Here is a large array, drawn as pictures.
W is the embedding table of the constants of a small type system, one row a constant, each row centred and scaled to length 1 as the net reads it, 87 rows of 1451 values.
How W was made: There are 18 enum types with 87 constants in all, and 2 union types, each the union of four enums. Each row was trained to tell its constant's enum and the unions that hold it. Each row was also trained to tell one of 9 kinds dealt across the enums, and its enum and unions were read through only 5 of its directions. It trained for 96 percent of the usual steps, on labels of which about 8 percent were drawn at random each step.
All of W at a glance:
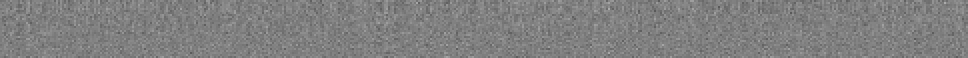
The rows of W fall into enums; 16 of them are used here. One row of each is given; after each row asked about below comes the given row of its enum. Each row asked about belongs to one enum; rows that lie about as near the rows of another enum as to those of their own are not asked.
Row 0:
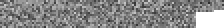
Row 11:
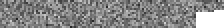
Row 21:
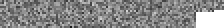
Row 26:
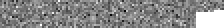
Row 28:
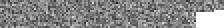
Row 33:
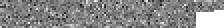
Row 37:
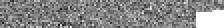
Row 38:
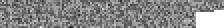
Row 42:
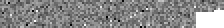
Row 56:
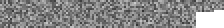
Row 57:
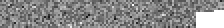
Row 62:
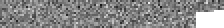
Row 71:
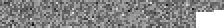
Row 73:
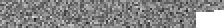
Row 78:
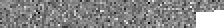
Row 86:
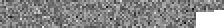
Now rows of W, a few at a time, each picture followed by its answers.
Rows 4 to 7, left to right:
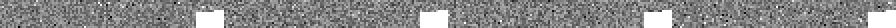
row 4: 73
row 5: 38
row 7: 57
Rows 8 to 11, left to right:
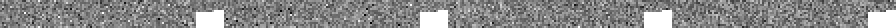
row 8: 71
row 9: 71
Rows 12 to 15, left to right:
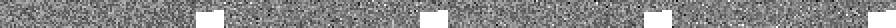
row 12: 73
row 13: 38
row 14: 73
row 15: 57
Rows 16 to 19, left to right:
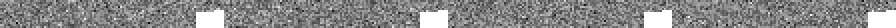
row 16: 37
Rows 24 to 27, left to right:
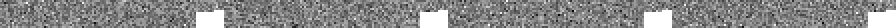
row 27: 56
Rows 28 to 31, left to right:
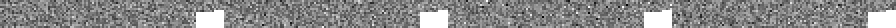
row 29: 11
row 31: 86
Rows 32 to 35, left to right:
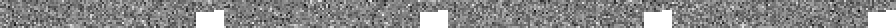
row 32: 33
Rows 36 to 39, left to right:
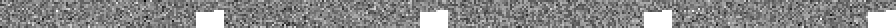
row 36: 57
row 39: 57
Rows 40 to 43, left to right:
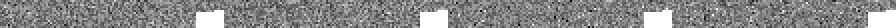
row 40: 78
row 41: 71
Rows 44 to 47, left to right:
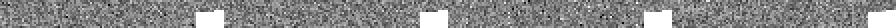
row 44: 38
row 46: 73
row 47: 78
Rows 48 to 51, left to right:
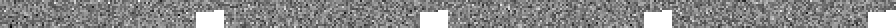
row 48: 86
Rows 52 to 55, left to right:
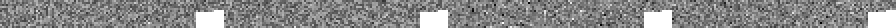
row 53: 37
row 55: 86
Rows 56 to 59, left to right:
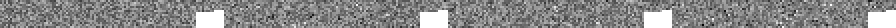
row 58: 38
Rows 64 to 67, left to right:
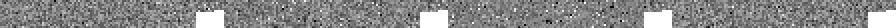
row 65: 37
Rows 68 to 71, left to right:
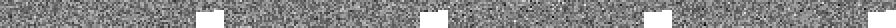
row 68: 71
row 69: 28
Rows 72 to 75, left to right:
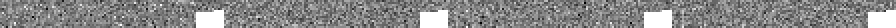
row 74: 21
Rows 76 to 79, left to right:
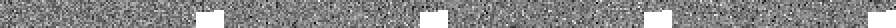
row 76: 56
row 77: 26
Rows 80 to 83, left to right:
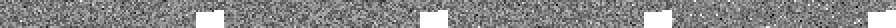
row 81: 37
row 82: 21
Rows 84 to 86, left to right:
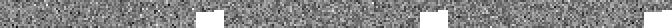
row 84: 78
